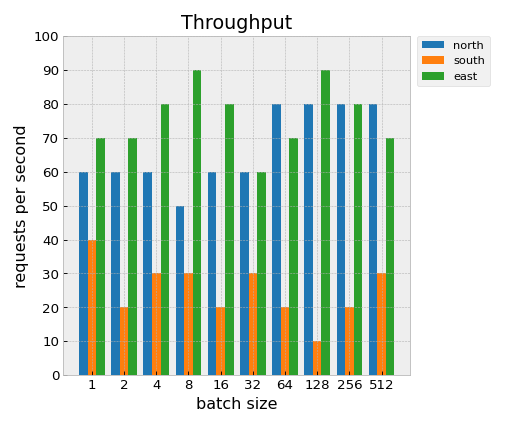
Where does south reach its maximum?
1
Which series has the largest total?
east
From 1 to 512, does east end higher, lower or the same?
the same
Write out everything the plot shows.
Title: Throughput
x-axis: batch size, ticks 1 2 4 8 16 32 64 128 256 512
y-axis: requests per second, ticks 0 10 20 30 40 50 60 70 80 90 100
Legend: north, south, east
Values:
north: 60 60 60 50 60 60 80 80 80 80
south: 40 20 30 30 20 30 20 10 20 30
east: 70 70 80 90 80 60 70 90 80 70
